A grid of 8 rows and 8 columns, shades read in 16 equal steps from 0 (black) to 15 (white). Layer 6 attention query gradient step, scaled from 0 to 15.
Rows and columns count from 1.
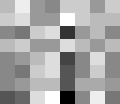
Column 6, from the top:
12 12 9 11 8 8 10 8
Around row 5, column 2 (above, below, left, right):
12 7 8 11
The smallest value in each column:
5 6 9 8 0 8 9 7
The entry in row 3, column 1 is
8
